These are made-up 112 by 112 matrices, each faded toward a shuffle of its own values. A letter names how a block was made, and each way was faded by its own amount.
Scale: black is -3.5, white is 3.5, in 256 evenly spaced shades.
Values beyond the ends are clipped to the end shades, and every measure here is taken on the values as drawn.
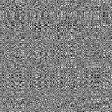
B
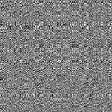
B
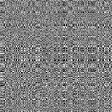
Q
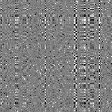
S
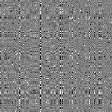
S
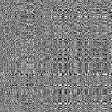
Q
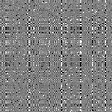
S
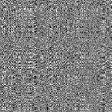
B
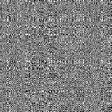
B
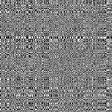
Q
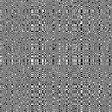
S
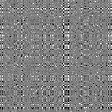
S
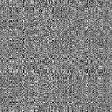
B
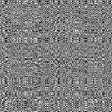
Q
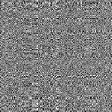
B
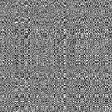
Q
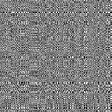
Q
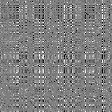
S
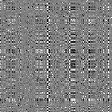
S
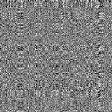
B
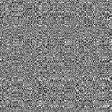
B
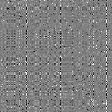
S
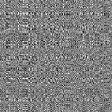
B
